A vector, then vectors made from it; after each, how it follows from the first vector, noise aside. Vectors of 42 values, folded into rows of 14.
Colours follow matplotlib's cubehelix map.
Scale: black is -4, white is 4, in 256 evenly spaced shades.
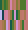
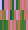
wrapped around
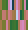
wrapped around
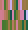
reversed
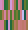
wrapped around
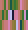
wrapped around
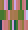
wrapped around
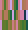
reversed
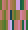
wrapped around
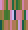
wrapped around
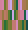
reversed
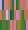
wrapped around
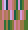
wrapped around
